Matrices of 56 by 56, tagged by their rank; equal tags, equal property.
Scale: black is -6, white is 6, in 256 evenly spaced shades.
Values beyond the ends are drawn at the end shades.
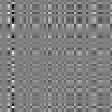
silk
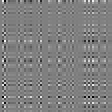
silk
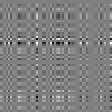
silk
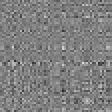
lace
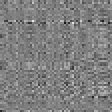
lace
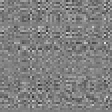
lace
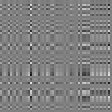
silk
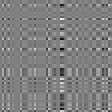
silk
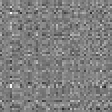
lace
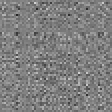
lace
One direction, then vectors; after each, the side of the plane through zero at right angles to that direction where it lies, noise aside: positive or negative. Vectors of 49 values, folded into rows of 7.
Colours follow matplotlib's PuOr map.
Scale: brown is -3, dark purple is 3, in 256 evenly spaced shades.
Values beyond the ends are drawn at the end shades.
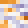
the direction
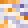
positive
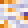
positive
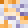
positive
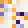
positive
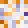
positive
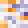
positive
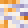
positive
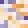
negative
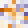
positive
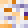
positive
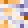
positive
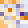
positive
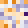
positive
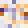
negative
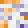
positive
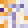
positive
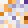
positive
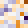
negative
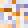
positive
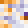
positive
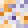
positive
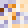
negative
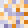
negative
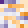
negative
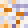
positive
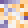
negative
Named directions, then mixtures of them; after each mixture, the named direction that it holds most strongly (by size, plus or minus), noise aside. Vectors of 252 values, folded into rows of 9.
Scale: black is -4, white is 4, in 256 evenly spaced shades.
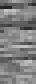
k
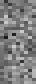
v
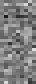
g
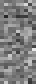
g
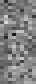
v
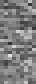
g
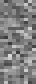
g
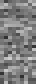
g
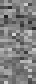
g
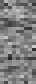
g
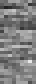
k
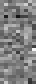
g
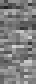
k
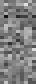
g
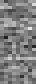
v
